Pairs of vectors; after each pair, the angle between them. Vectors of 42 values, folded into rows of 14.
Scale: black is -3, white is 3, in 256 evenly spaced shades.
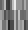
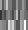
partly opposed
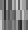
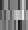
partly aligned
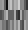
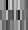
nearly parallel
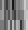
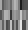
partly opposed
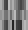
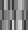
nearly opposite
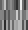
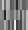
orthogonal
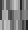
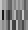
orthogonal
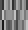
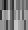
orthogonal
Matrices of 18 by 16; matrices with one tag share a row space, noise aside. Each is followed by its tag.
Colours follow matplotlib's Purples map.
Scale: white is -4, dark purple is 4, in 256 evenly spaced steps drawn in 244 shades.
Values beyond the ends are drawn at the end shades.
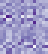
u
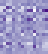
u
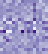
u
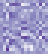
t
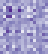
u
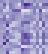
t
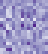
u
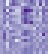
t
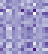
u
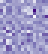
u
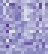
t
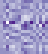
t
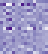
u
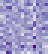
u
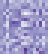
t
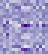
t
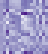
t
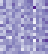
u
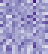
u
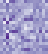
t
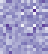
u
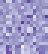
u
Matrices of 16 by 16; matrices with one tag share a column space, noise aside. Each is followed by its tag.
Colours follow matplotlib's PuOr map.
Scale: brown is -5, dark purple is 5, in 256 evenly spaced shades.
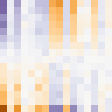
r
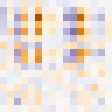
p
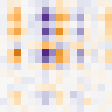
p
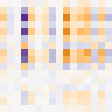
p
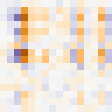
p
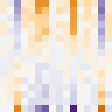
r
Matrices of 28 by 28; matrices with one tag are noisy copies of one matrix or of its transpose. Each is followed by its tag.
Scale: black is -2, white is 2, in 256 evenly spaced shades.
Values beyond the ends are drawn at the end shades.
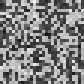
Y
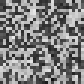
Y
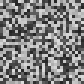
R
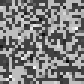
Y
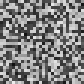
R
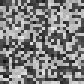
Y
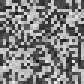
Y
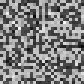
R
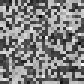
Y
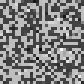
R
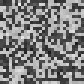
Y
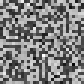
R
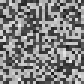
R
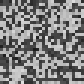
Y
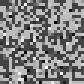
Y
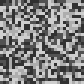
Y
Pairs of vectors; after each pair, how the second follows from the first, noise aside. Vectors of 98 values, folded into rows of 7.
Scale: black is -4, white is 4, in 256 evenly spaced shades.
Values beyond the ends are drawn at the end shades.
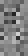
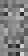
wrapped around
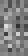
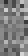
wrapped around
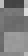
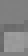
partly zeroed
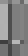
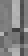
wrapped around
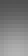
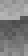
wrapped around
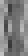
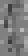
partly zeroed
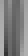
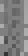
partly zeroed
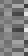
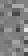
partly zeroed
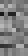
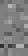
partly zeroed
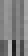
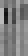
wrapped around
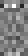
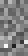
wrapped around
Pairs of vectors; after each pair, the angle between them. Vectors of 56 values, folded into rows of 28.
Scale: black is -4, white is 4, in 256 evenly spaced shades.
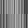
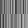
orthogonal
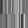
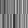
orthogonal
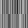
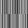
nearly parallel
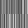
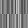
orthogonal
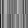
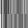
nearly opposite
